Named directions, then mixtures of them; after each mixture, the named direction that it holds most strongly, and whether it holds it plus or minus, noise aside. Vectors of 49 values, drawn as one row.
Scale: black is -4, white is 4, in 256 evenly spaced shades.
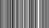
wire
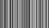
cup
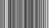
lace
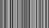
cup, plus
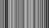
lace, minus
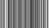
lace, plus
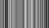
lace, minus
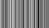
wire, minus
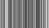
lace, plus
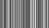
cup, plus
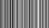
wire, plus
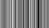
wire, minus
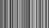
cup, plus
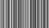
cup, minus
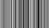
wire, minus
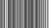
lace, plus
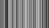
lace, minus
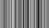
wire, minus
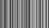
cup, plus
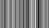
wire, minus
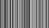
cup, plus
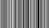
wire, minus
